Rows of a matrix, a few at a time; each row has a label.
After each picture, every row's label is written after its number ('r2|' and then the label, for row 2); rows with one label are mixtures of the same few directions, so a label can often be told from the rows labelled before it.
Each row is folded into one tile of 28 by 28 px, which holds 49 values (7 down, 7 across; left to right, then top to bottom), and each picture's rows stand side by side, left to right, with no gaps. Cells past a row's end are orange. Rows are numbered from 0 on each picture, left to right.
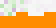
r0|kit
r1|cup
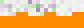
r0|cup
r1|cup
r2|kit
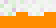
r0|kit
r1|kit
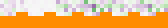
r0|kit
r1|kit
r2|cup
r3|cup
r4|cup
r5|cup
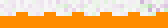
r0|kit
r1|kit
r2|cup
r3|kit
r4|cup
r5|cup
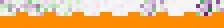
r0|cup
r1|cup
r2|kit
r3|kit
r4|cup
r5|kit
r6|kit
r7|kit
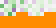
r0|kit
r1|kit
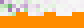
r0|cup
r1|cup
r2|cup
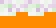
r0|cup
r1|cup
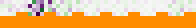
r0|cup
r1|kit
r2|kit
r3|kit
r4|kit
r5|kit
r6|kit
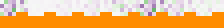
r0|kit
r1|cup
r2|kit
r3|kit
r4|cup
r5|kit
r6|kit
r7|kit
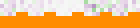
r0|kit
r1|kit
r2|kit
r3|cup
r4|kit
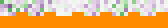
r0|cup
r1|kit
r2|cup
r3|kit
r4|kit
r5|kit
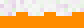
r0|kit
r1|kit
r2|cup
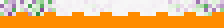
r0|kit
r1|kit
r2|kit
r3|cup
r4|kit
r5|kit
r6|cup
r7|cup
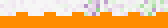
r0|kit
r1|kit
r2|cup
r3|kit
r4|cup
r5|kit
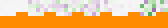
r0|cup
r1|cup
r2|cup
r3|kit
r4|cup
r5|kit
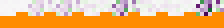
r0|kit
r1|kit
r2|kit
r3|cup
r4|kit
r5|cup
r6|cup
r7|kit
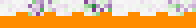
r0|cup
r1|kit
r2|cup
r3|cup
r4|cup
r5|cup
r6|cup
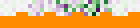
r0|kit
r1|kit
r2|cup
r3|kit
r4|kit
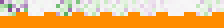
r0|cup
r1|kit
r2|kit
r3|kit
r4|kit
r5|kit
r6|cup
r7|kit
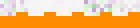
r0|kit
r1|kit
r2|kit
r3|cup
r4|cup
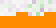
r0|cup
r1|kit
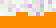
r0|cup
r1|kit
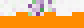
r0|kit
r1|kit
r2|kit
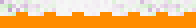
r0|cup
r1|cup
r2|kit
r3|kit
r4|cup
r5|cup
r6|cup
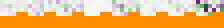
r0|cup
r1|kit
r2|cup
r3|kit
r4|cup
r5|kit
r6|cup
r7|cup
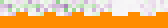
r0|cup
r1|cup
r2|cup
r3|cup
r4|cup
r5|kit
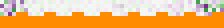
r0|kit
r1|kit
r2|kit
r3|kit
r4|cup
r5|cup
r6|kit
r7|cup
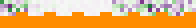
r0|cup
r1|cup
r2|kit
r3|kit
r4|cup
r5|cup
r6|kit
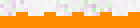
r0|kit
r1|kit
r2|cup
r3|cup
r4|kit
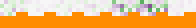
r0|kit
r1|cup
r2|kit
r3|cup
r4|cup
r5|cup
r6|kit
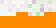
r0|cup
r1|kit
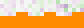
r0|kit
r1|kit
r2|cup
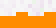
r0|kit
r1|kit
